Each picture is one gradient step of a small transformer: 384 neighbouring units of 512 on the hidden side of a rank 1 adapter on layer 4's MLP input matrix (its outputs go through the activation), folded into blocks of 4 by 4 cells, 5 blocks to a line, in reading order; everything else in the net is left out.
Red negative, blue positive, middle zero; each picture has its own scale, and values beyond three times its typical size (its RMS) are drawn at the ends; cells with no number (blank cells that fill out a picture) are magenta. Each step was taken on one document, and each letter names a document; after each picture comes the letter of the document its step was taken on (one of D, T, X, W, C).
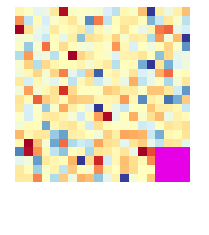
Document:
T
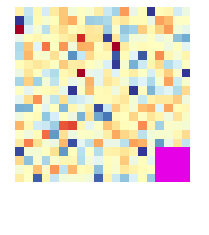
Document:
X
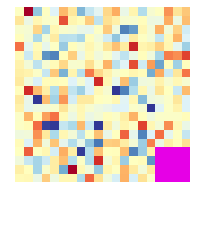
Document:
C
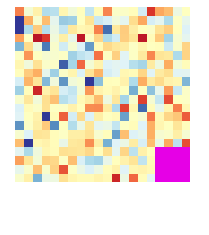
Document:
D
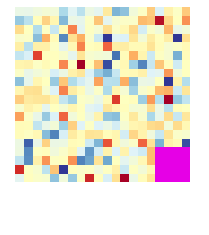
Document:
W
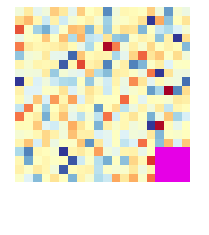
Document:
W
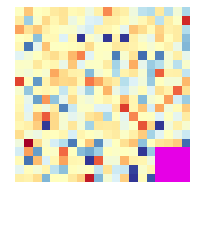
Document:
X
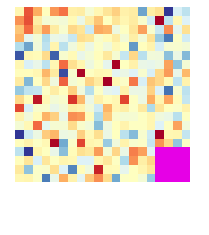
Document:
C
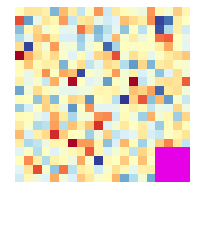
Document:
D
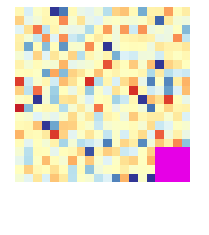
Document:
W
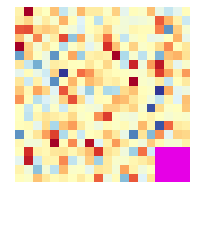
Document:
C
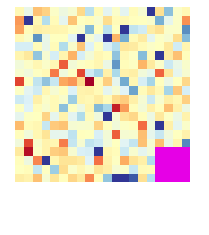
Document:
X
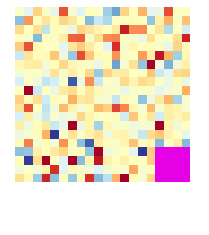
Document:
W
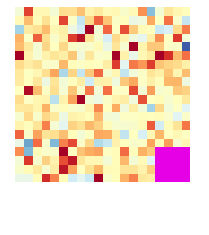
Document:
C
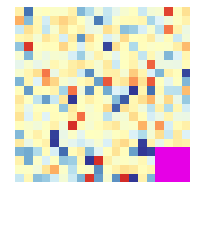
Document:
T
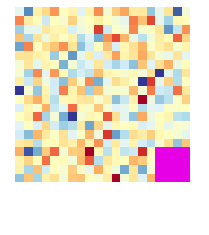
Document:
D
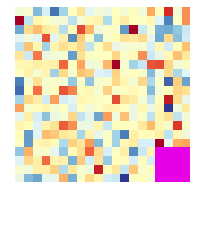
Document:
W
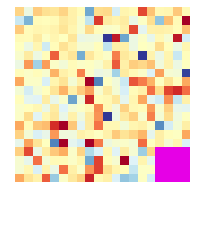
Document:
X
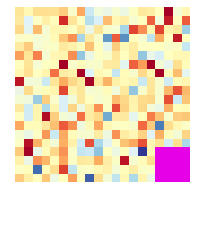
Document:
X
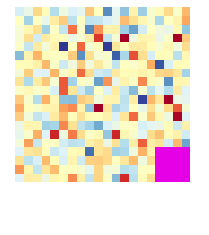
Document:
D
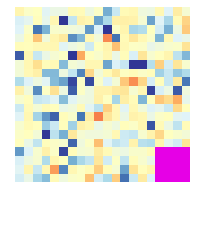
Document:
W
